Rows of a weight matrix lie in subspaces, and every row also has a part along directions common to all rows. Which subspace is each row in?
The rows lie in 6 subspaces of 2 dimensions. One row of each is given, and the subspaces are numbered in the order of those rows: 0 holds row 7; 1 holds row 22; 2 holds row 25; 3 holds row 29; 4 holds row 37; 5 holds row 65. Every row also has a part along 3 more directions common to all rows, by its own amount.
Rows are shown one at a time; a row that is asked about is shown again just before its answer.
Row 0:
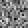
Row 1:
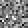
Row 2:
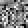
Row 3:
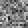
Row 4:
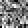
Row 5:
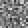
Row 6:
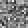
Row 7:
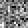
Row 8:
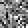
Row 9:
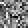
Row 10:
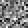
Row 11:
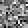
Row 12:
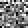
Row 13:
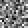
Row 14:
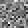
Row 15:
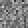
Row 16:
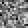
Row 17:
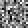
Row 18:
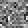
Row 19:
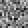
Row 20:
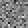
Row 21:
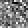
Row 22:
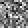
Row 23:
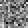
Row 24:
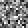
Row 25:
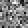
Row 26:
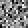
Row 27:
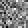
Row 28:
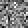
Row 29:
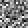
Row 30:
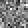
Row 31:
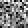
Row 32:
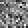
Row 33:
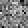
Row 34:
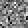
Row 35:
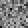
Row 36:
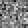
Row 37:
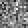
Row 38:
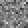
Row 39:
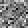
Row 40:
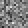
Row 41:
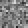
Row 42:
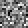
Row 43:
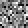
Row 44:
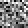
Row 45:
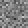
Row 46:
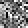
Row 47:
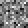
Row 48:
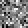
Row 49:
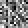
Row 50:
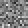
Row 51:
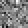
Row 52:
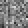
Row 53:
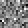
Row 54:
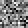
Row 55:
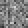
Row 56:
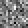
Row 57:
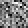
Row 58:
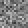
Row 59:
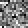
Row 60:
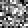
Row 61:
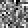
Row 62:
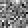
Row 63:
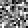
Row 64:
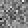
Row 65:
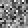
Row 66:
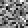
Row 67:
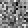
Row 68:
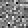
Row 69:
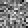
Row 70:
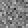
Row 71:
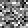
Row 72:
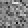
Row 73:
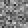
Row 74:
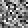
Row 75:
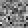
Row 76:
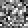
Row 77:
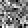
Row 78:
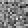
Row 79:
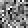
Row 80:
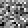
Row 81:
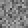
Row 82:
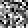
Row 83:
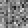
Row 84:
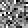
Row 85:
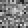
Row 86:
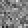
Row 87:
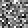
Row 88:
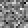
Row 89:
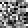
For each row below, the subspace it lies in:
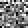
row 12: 1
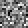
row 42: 2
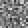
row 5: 5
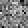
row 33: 2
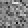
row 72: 1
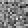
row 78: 4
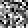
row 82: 1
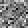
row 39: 3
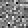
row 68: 3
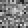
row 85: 2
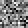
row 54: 2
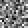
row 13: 3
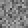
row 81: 5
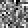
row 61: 4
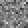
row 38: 0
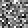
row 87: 3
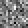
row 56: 0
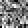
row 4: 4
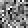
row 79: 5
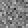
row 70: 4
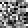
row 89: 4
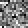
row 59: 1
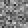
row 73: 5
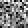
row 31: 1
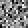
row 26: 5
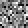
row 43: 2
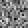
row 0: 3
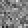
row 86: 4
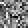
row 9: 1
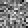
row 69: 5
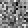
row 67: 4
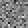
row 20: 3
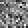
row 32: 1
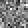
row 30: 5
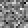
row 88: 0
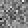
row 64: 5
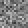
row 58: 5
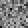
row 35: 5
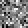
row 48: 4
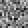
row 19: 3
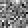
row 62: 3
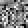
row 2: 2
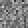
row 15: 5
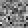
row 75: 2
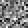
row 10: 3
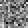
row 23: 0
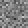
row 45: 3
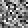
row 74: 0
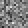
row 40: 5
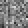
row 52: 0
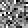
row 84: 4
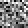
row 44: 1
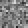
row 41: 0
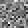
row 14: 3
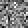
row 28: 2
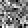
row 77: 4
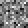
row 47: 0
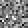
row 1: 3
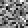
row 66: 0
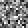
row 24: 1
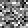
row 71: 0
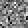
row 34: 2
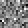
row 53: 3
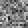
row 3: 2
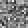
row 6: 2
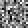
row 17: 5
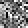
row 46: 1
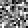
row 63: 0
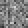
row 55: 0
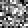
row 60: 2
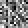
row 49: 0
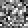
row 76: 2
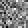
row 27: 4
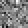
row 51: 4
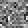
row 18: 2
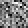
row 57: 1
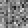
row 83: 0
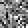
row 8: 1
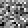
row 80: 0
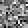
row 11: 1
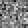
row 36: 4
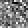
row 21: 1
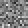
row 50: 3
